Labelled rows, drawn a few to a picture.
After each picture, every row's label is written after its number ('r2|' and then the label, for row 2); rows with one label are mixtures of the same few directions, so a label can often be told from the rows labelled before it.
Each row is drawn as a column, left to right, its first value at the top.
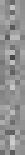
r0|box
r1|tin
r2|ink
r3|tin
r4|tin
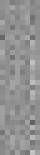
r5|tin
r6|tin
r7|ink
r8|box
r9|ink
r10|box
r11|box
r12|box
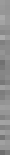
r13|box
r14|box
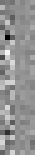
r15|ink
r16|tin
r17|box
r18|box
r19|box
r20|tin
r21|ink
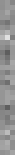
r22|tin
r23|tin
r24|box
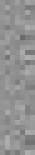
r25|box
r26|ink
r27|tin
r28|box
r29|tin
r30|ink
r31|ink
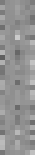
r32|ink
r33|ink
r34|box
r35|tin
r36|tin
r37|box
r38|box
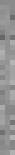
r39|tin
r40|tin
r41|box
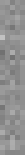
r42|tin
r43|box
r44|ink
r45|box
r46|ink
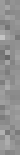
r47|tin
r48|ink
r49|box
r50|tin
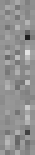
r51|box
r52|ink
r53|ink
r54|ink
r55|box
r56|tin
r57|tin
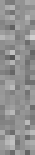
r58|tin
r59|ink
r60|ink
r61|ink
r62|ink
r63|box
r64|tin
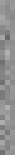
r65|box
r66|tin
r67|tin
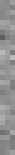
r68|tin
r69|tin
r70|ink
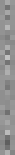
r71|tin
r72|ink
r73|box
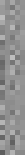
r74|box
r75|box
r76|ink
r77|ink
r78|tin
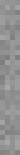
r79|box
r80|ink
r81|tin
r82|ink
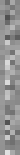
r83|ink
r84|box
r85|ink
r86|tin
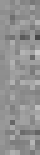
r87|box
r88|tin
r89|box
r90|ink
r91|tin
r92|tin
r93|ink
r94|tin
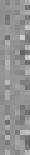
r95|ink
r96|box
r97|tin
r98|ink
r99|tin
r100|ink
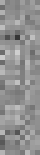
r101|ink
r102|tin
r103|tin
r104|tin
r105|box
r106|box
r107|tin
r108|ink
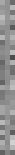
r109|box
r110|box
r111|ink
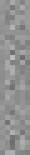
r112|box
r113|box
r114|ink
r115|box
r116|ink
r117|box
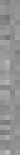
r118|box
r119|box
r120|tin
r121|tin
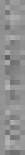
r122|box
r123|ink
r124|box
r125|box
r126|ink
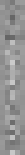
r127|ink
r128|tin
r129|box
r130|ink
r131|tin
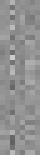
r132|tin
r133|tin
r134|ink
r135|ink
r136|box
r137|box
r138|box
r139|ink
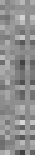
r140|ink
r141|box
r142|ink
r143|box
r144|box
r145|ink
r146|box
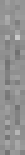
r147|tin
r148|box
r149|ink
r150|tin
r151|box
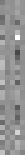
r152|box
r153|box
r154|box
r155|tin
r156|box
